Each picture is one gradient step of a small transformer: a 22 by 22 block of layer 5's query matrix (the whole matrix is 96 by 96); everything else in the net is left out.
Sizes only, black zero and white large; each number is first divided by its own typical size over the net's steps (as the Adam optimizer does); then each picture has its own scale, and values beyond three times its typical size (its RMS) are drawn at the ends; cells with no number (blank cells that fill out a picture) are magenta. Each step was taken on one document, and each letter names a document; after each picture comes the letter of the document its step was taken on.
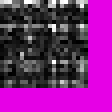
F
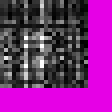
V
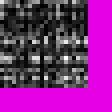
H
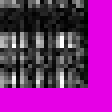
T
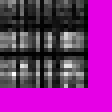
T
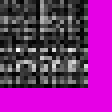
V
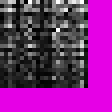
F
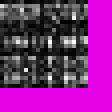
H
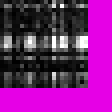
F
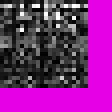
H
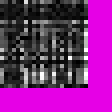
V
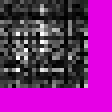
V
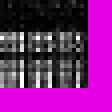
T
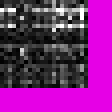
F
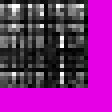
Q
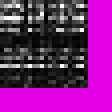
Q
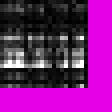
Q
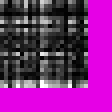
V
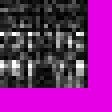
T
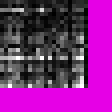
Q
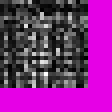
V
